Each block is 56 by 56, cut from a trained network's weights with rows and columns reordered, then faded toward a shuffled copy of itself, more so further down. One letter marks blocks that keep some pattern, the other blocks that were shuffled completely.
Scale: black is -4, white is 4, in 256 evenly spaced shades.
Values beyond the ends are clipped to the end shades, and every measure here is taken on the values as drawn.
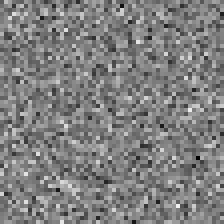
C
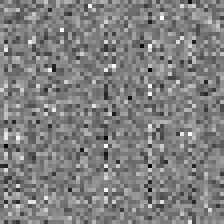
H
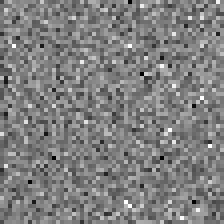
C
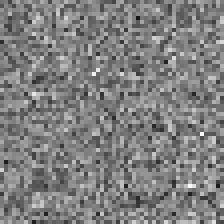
H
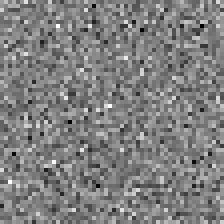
C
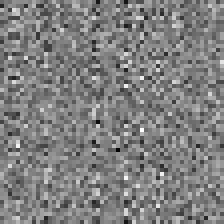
H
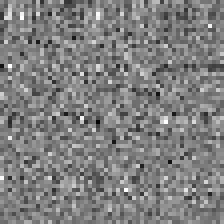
H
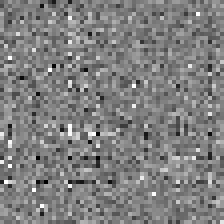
H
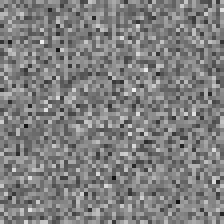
C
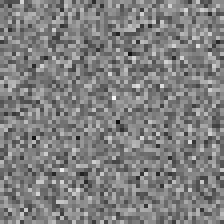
C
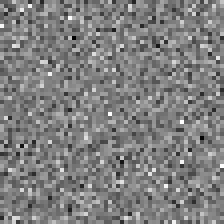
C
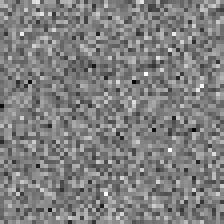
C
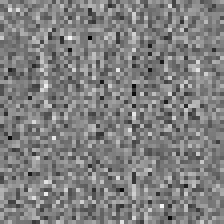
H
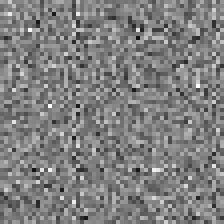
H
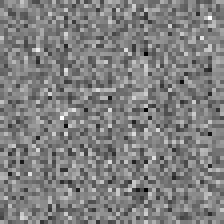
H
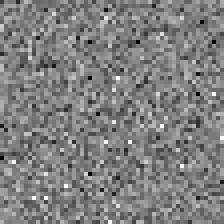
C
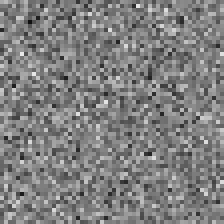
C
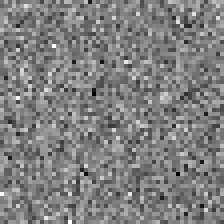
C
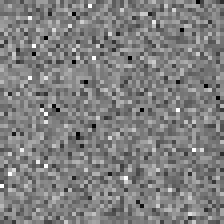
C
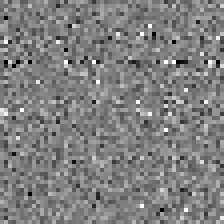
H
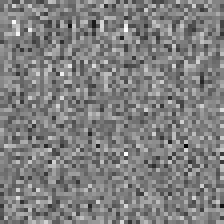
H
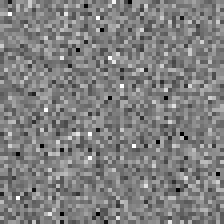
C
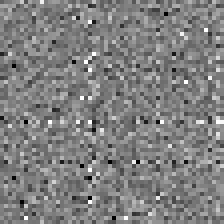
H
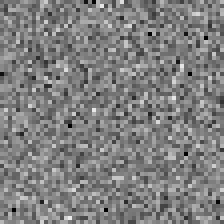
C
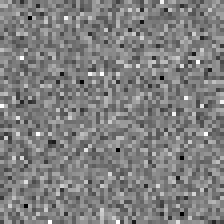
C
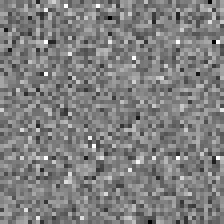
H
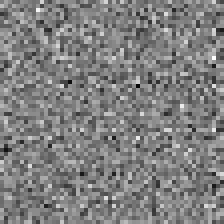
H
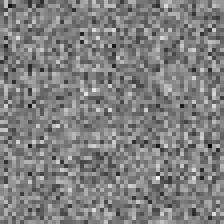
H
